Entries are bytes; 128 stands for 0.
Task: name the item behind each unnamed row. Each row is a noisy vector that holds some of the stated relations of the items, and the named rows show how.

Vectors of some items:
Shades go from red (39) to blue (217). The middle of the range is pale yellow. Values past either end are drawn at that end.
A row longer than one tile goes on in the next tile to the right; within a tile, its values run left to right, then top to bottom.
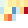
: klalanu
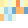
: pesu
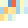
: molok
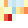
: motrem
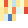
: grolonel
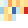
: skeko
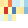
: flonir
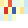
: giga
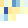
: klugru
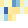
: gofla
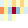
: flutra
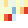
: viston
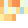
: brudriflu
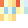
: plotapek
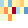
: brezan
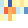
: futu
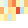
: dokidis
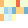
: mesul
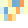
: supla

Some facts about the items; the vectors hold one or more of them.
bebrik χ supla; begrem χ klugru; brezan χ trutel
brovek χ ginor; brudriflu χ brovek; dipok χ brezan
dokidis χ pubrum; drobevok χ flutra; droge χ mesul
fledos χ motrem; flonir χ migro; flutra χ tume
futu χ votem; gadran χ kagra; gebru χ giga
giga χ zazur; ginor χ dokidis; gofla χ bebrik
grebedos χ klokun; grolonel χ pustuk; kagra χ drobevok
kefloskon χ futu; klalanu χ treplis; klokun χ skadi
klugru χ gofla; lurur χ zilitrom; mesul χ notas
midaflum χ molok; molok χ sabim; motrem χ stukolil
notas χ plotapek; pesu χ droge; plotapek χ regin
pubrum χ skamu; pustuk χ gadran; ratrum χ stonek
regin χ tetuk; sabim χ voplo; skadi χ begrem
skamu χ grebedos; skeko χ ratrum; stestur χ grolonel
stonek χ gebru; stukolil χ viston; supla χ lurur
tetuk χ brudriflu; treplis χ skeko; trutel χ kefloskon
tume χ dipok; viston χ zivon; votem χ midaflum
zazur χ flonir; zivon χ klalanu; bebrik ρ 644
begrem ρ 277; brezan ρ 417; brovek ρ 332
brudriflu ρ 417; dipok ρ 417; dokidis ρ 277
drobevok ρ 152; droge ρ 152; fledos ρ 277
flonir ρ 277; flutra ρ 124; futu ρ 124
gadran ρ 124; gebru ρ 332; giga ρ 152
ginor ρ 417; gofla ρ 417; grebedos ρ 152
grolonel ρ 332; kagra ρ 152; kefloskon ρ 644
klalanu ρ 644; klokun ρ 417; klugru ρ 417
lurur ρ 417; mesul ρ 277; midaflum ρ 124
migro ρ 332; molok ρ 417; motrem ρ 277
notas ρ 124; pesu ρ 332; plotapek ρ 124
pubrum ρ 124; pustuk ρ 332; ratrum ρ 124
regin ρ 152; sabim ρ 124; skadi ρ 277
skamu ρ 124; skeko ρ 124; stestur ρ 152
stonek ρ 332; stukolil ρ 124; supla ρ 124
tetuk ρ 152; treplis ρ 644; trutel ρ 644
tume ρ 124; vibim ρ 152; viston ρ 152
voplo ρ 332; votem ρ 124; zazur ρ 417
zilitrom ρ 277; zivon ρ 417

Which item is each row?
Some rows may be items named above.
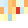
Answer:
pubrum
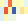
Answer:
gebru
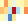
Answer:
gadran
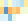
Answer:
klokun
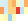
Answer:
pubrum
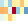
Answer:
dipok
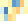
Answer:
bebrik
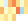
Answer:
ginor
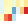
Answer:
zivon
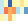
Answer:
futu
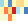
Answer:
trutel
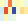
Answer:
gebru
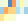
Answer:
midaflum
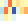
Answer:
stonek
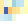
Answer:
skadi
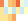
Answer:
tetuk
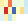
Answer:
giga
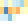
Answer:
klokun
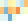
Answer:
grebedos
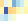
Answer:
begrem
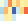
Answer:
ratrum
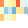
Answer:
notas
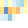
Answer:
klokun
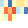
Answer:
kefloskon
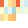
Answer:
regin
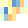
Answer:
bebrik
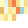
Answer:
ginor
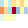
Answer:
tume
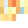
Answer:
brovek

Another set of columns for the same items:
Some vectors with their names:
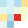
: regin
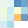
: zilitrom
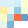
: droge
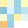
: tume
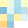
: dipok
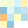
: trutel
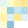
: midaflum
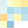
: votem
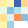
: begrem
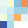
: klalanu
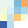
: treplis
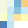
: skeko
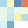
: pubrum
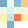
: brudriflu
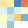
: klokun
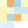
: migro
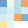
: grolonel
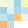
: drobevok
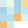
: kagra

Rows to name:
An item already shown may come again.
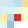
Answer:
regin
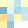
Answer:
brezan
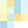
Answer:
giga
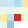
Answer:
regin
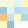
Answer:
trutel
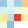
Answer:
tetuk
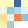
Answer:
klugru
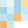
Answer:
kagra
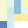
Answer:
ratrum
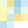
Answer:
giga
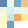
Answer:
brovek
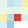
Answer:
plotapek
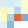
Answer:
mesul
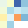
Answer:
bebrik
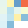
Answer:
skamu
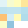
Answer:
futu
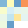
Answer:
dokidis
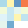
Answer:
pubrum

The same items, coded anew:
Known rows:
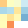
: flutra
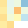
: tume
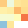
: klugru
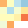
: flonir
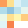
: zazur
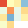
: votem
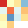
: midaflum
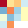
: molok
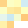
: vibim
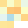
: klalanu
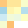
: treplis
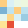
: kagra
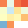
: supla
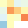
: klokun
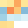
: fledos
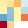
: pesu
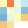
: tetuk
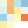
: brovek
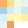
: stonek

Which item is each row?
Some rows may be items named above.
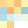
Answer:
viston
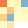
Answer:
futu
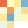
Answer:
votem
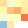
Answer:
begrem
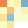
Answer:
futu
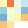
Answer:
tetuk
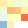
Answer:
skadi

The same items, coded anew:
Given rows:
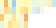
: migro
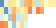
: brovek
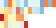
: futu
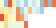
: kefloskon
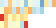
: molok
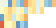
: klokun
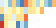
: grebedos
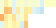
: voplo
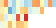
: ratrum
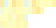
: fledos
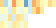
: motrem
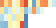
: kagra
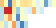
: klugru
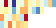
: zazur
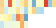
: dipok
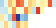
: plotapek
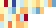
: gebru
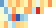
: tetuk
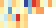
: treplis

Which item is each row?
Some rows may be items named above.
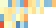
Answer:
klokun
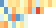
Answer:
brudriflu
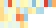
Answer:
brezan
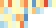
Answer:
tume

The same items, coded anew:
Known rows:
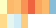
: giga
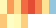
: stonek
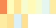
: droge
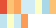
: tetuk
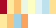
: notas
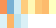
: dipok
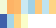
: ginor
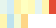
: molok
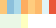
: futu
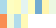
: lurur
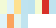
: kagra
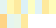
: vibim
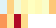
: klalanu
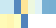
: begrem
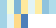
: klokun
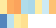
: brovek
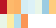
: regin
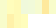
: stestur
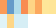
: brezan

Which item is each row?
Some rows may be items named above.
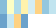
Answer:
grebedos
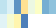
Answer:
skadi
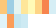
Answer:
tume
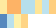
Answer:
brovek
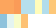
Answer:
brudriflu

